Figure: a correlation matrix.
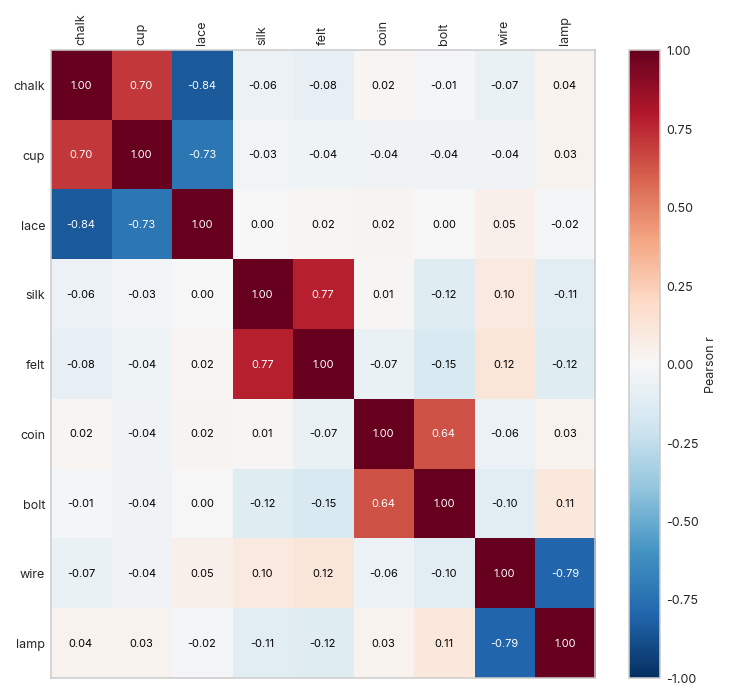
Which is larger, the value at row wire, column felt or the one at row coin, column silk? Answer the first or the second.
the first
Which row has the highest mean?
silk
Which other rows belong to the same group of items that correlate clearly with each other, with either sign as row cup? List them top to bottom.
chalk, lace
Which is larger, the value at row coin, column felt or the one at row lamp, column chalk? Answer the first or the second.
the second
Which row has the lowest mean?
lace
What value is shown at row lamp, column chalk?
0.04
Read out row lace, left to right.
-0.84 -0.73 1.00 0.00 0.02 0.02 0.00 0.05 -0.02
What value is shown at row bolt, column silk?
-0.12
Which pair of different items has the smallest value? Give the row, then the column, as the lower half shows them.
lace, chalk
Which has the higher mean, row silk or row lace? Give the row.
silk
